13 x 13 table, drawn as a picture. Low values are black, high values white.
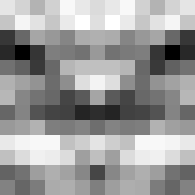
Stripes: horizontal, repeating 3 times. Slope: none. Mirror symmetry: left to right.
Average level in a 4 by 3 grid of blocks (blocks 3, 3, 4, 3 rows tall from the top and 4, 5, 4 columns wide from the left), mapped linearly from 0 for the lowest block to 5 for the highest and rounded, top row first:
4 5 4 / 0 3 0 / 3 1 3 / 3 3 3
